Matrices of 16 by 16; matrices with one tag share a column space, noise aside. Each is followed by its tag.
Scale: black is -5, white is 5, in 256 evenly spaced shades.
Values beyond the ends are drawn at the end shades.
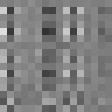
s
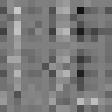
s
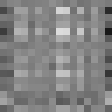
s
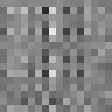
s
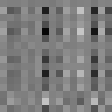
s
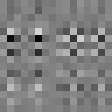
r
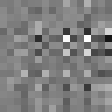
r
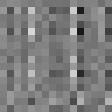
s
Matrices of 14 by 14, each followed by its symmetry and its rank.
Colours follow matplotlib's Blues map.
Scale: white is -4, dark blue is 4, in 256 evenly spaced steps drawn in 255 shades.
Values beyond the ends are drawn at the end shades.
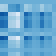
neither, rank one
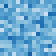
neither, full rank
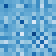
symmetric, rank three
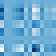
neither, rank one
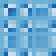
symmetric, rank one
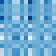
neither, rank one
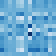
neither, rank two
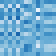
neither, rank two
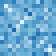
symmetric, full rank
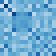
symmetric, rank three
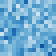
neither, full rank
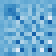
symmetric, rank three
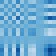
symmetric, rank one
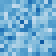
symmetric, full rank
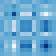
symmetric, rank one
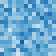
neither, full rank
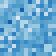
symmetric, full rank
